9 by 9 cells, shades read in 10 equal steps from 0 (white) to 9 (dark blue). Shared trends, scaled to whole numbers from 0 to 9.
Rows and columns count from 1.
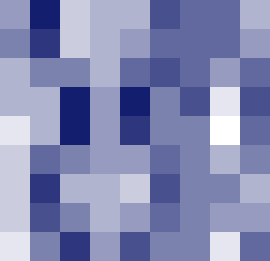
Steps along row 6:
up down down same up down down up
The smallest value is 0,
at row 5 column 8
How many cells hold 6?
13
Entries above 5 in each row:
4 4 4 4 3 2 2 2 3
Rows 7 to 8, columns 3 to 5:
3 3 2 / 5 3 4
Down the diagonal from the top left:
4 8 5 4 8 6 5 4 6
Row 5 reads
1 3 9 4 8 5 5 0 6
